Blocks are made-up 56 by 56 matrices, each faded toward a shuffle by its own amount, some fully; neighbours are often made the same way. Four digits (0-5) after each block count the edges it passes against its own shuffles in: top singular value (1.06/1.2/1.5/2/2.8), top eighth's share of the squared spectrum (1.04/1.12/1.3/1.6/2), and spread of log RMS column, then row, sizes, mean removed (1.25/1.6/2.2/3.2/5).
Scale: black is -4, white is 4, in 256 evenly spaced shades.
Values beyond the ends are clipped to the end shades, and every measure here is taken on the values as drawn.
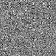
3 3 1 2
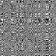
4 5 3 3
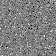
0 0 0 0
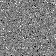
0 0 0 0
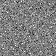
0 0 0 0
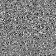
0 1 0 2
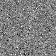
0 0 0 0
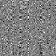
4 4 2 1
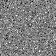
1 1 0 0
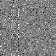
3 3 2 0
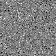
3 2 1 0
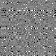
4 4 2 3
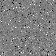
2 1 0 0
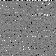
4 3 0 1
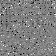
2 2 0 1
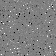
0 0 0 0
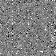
2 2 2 0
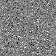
2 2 1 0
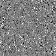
2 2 1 0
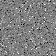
2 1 0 0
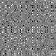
4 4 3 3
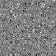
3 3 1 1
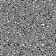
3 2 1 0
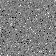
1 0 0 0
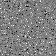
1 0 0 0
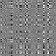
5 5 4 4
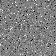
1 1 0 0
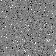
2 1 0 0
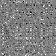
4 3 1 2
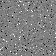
1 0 0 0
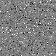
2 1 0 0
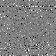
3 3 0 2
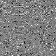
3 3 0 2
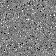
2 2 0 0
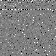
3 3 0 1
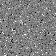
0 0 0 0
